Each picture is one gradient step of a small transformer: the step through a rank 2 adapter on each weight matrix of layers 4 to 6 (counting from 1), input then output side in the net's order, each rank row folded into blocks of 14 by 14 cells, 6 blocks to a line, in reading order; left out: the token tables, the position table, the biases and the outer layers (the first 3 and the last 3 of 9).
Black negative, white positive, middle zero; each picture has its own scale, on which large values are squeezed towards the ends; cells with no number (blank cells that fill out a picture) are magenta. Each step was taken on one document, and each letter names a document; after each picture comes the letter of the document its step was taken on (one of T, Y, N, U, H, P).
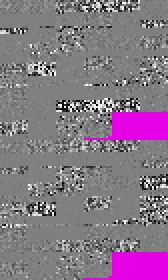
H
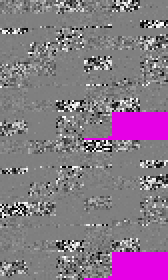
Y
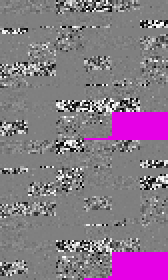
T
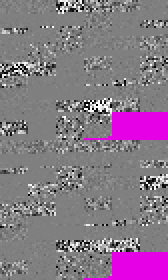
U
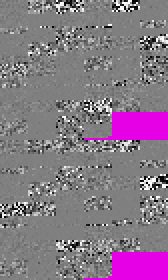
Y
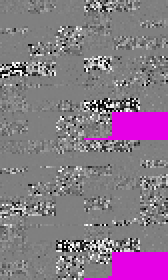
H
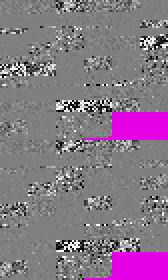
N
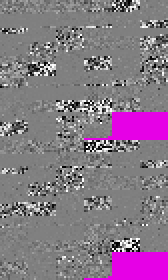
N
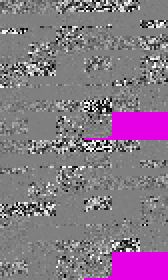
T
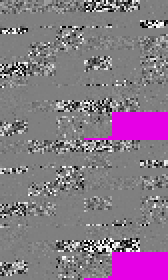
T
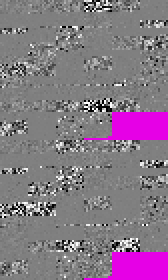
Y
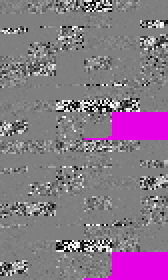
N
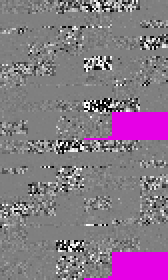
U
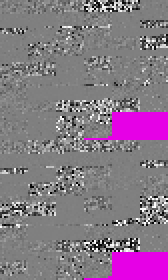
H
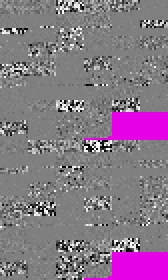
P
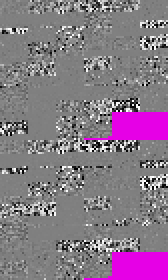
H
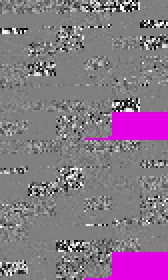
U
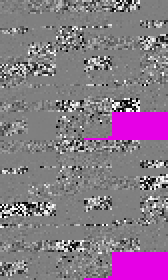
T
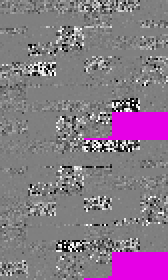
H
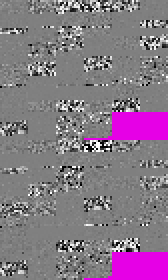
P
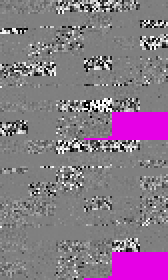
P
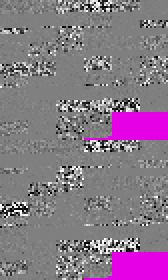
P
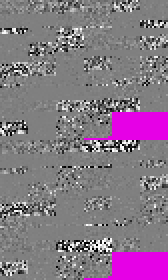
U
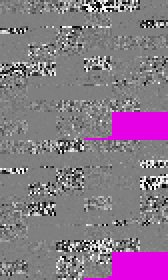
U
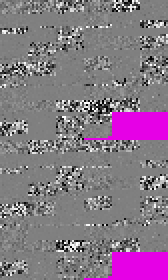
Y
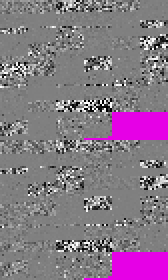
Y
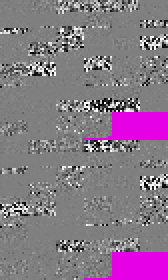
P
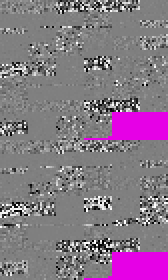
H
